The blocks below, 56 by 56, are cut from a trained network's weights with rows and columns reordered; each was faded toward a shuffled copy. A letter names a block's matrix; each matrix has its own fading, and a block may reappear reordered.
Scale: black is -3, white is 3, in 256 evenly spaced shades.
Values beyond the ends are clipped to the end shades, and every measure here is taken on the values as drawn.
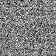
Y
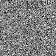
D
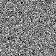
D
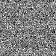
Y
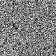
D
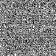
Y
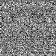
Y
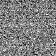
Y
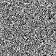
D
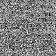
Y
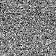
Y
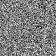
D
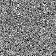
D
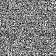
Y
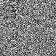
D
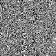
D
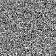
D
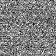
Y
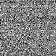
Y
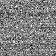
Y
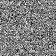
Y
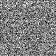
Y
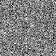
D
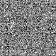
Y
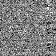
Y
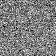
Y
